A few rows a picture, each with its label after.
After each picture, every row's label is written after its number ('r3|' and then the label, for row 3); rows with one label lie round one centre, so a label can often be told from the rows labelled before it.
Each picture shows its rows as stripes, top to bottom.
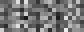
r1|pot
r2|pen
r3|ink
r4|pot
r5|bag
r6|pen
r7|pot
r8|bag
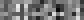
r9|pen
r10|pot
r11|pot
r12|ink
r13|pot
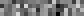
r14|ink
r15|pot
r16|bag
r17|bag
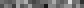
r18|pen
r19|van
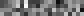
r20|pot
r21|pot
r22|ink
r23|bag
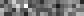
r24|pen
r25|pot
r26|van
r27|bag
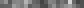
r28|pen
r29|pen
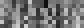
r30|van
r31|van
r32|bag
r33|bag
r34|pot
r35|bag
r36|pot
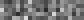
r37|van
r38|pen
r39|van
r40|ink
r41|pen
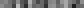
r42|van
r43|van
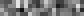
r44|pot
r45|pot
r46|ink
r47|van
